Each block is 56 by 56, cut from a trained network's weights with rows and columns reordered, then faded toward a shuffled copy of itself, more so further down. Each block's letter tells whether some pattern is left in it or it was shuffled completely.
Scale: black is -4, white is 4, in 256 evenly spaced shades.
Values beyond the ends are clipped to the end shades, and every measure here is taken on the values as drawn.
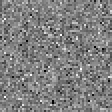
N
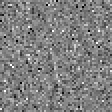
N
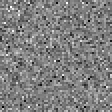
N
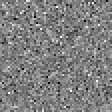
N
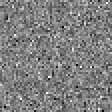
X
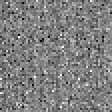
X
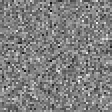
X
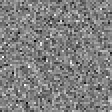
N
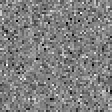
N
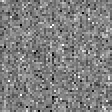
X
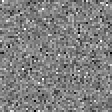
N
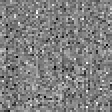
X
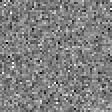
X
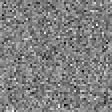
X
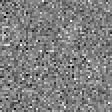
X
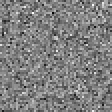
X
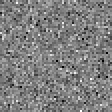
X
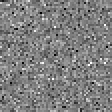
N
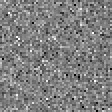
N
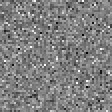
N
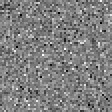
N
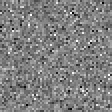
N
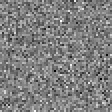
N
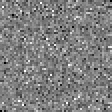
N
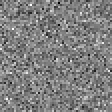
N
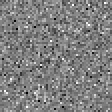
N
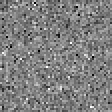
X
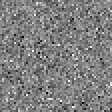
N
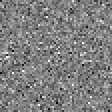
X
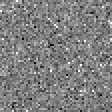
N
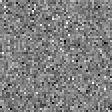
N
